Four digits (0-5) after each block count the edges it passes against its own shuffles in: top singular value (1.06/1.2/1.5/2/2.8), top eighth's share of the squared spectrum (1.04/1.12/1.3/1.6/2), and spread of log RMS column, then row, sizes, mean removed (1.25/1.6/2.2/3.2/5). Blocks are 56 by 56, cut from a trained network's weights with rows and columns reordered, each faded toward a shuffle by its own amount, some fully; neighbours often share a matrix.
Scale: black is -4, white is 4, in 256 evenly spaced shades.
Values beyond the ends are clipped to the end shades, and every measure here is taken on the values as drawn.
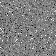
0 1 0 0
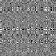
4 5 2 3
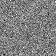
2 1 0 0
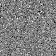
2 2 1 0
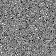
0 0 0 0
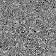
2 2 0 1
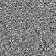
3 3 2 1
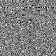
3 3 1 1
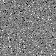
0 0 0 0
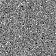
0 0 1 0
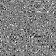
3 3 0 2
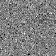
2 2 0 1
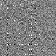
3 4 2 1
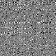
4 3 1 2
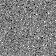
0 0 0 0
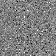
2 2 1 0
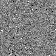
1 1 0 0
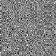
3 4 2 1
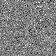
0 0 0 0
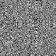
3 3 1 0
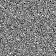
0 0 0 0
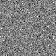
2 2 0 0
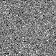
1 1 0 0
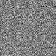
3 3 0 1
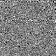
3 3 0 2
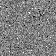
1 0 0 0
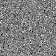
1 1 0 0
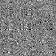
3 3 1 2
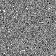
2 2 0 0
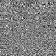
3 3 1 2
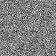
2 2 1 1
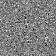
1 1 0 0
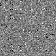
3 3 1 1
